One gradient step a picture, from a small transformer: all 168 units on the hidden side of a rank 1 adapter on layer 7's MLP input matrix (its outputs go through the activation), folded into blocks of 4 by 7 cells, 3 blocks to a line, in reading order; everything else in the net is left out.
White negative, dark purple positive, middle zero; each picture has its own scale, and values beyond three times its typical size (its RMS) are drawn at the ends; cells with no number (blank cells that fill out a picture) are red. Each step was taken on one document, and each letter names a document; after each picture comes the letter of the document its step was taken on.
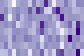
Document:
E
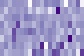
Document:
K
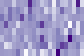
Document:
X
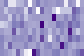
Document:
K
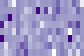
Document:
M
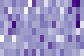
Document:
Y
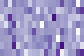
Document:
K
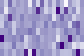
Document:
K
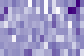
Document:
Y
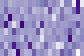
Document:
M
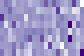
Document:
K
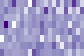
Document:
Y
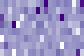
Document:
E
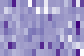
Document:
Y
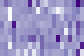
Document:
E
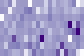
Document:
X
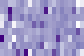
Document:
E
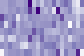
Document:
Y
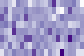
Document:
K
